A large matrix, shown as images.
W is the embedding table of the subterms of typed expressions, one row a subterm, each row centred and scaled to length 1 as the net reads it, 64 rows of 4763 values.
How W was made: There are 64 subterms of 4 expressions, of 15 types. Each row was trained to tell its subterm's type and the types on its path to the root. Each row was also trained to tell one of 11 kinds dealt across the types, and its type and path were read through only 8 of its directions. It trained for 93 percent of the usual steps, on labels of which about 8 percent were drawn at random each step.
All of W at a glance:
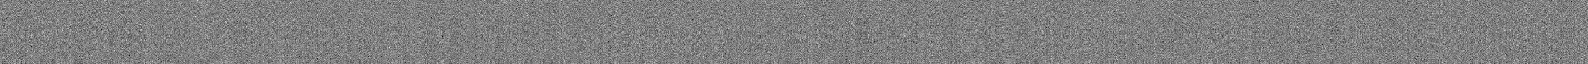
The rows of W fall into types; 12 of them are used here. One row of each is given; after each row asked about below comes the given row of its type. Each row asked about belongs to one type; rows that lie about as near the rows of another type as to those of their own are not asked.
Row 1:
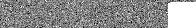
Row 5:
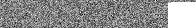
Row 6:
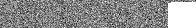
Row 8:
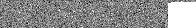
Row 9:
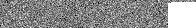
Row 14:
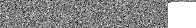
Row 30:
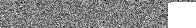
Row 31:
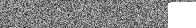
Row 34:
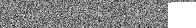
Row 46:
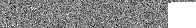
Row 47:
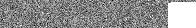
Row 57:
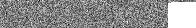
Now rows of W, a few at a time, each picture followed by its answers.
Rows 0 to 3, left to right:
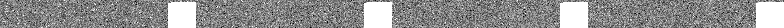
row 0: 6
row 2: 9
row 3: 14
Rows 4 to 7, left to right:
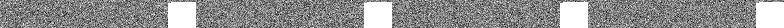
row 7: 57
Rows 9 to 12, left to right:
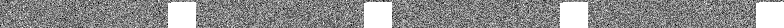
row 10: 5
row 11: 30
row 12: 6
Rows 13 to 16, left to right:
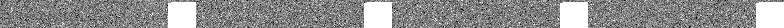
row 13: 9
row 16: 5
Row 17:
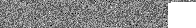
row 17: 47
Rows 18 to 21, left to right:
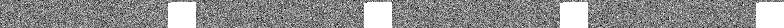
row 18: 34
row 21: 31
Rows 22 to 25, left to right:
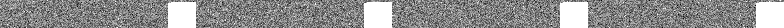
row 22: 5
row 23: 1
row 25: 14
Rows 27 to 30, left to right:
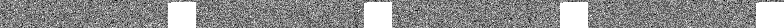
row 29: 57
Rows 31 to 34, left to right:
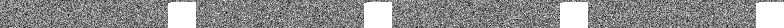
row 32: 1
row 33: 5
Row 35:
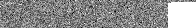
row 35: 9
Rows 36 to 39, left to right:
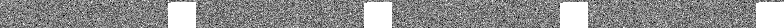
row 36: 30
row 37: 6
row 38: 6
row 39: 31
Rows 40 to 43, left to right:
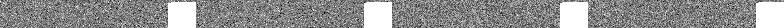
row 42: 31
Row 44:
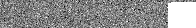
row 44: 9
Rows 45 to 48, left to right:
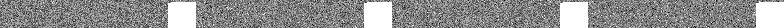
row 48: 8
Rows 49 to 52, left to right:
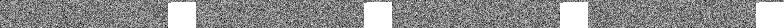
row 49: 6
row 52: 57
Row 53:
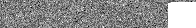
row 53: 1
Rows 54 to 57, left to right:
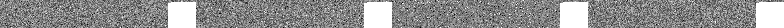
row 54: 34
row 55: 9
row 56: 14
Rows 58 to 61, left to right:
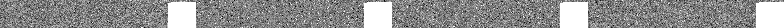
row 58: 30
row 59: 8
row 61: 8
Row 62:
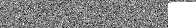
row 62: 14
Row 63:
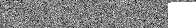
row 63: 8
